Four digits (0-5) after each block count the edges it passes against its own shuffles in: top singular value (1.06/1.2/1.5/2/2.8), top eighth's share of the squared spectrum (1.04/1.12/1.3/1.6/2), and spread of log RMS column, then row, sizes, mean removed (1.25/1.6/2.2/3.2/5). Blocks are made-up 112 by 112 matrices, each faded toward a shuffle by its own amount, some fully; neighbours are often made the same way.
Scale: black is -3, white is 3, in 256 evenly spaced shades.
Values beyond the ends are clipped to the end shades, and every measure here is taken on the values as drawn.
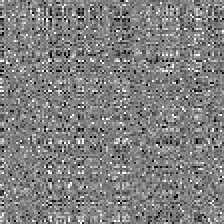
5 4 3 3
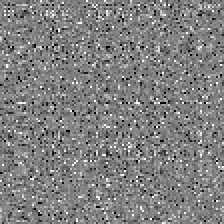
4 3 2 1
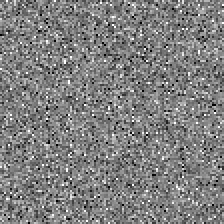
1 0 1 0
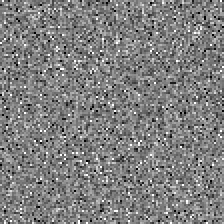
0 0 0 0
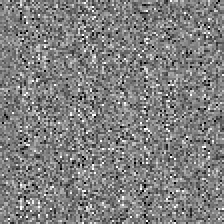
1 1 3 0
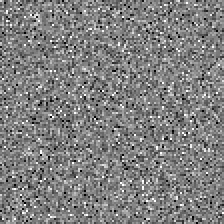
0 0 0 0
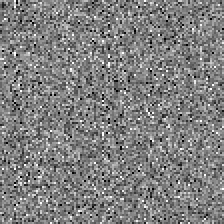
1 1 2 0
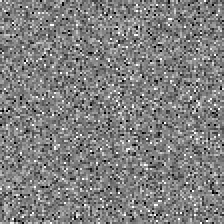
2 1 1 0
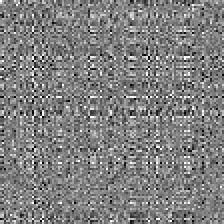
5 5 4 4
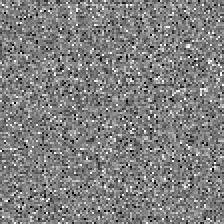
3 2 1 0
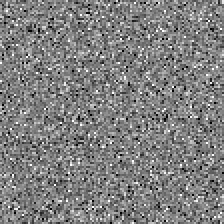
3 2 0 0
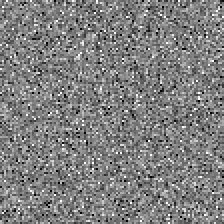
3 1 0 0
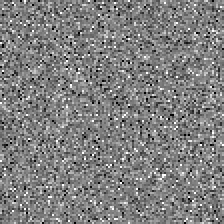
2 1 0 0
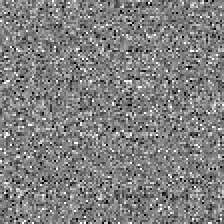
4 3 1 2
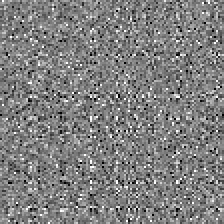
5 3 2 2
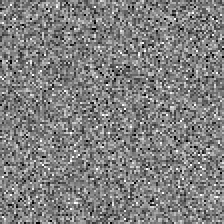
0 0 0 0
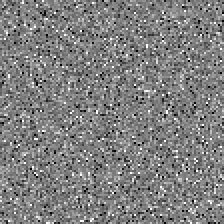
1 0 0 0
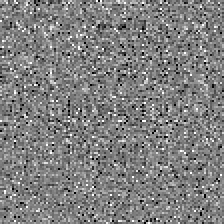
4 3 2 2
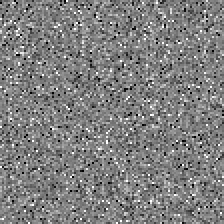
2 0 0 0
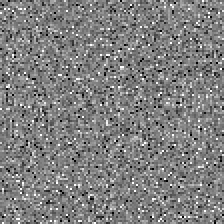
3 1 0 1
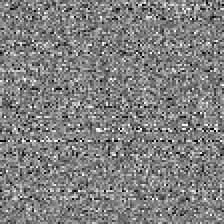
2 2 0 4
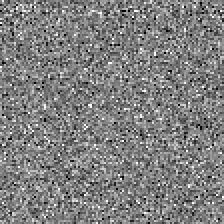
0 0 0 1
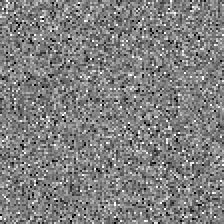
0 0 0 0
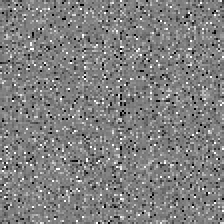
3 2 1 0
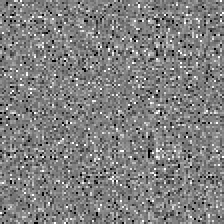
4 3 1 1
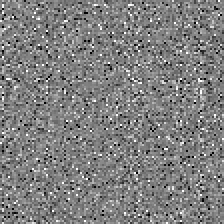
4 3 2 1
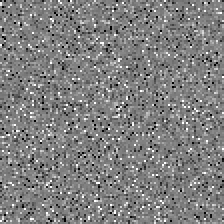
0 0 0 0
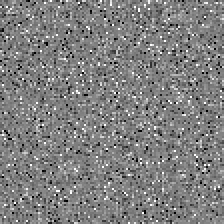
2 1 0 0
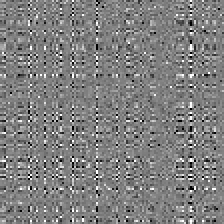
5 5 4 4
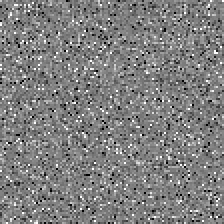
3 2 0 1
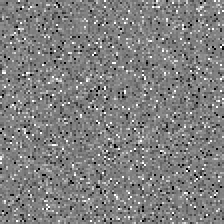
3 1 0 0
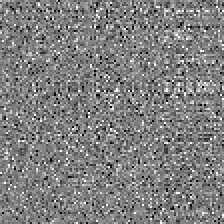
4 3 2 2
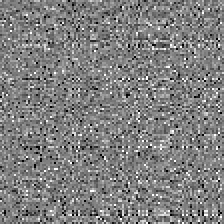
5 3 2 3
